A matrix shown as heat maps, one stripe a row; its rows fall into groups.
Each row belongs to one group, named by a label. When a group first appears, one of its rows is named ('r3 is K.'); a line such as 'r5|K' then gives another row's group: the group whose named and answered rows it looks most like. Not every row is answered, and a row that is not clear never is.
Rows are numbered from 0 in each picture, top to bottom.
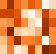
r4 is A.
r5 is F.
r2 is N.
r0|A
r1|N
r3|N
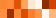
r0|N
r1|A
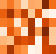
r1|A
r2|F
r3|F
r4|F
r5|N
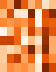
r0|A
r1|F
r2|F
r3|F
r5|F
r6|F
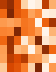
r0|N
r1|A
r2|F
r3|A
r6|A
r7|A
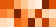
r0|N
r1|A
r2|F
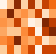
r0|F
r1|A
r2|N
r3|F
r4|A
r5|F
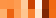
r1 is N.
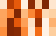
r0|F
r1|A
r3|A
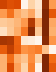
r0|N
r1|N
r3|F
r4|N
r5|A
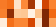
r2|F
